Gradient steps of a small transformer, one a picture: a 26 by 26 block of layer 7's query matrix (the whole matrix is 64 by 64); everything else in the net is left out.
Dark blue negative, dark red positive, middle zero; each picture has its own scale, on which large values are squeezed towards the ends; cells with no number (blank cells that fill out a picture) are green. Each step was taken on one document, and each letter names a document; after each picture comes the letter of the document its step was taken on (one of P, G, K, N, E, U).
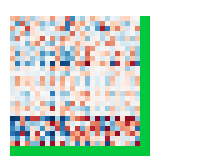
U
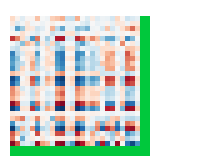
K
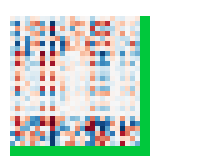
U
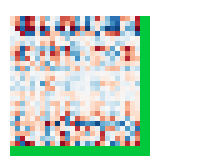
U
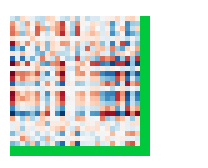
K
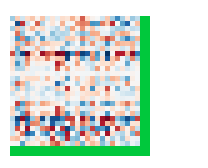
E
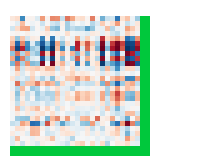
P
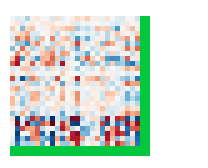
U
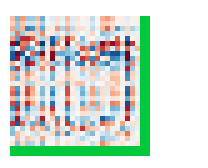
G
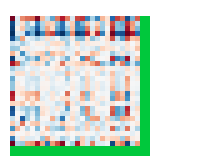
K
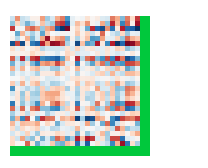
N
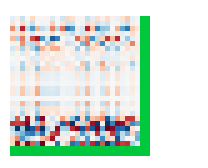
N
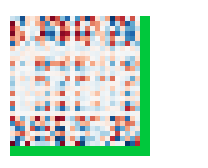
K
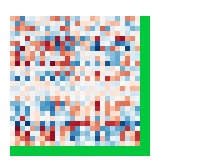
U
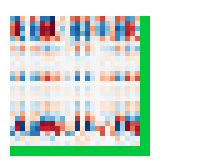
N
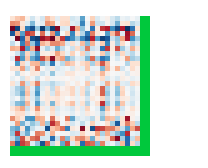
G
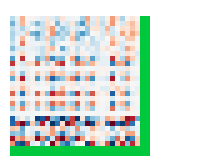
K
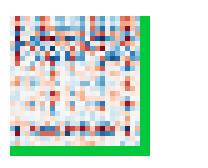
G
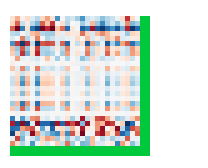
G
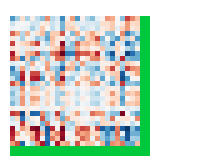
K
